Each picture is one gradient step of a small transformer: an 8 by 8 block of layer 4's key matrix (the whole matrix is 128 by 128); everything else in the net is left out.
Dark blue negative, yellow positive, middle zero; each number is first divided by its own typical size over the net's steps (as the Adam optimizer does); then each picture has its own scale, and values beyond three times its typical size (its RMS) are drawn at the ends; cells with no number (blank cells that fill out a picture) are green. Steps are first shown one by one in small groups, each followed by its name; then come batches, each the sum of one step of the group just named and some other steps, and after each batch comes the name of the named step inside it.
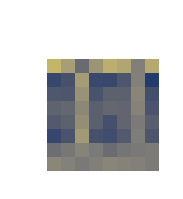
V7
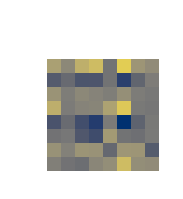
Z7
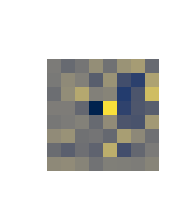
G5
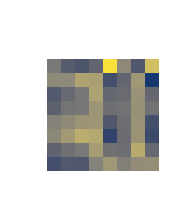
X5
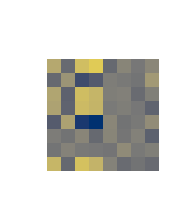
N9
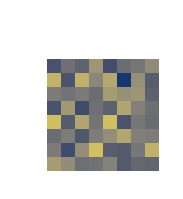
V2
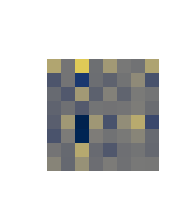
V7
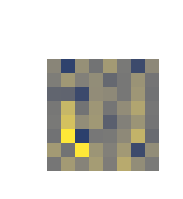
X5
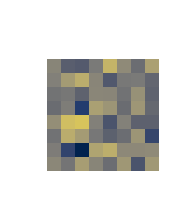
X5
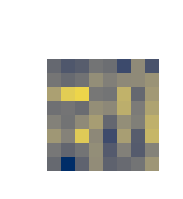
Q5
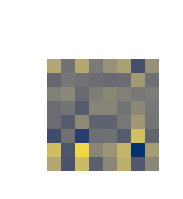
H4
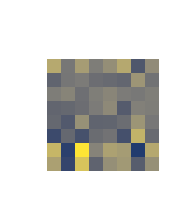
H4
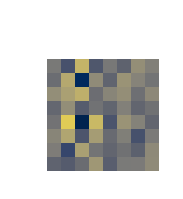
Q5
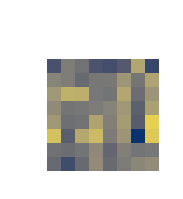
Q5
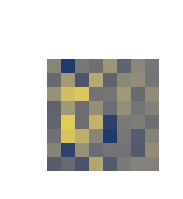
Q5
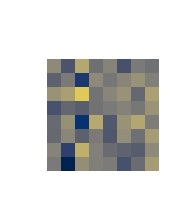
Q5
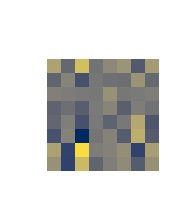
H4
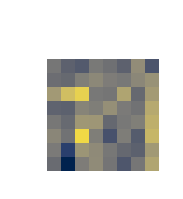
Q5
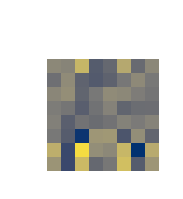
H4
